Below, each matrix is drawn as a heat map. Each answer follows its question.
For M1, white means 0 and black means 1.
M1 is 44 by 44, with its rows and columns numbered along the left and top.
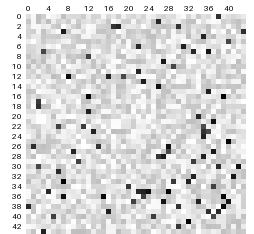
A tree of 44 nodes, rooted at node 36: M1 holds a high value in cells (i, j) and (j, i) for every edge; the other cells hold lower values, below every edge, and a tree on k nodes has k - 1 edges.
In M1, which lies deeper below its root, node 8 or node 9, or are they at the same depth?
node 9
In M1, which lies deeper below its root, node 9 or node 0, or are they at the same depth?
node 9
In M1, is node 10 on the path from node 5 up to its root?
no
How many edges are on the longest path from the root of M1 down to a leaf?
7
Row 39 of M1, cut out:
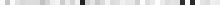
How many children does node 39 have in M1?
2
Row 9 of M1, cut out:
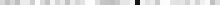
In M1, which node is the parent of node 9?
27
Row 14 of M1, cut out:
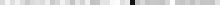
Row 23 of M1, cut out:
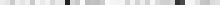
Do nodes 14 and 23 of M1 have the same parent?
no
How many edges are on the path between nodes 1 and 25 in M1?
6
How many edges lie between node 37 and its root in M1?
5
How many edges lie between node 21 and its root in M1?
6
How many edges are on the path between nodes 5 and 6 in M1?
7
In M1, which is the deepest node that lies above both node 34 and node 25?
37
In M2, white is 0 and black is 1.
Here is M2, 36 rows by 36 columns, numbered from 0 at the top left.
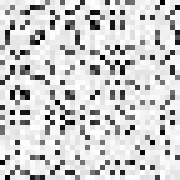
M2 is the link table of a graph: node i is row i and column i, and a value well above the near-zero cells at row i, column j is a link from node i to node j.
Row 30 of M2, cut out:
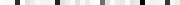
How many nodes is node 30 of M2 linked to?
5
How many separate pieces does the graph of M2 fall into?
2
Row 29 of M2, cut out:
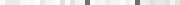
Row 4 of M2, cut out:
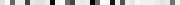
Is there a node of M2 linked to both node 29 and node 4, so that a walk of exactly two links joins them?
no
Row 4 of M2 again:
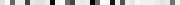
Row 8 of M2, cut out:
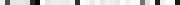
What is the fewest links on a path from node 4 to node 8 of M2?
3
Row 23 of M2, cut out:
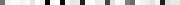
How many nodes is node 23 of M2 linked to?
8
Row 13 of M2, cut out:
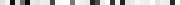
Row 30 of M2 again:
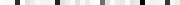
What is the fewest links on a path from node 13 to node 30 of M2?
5
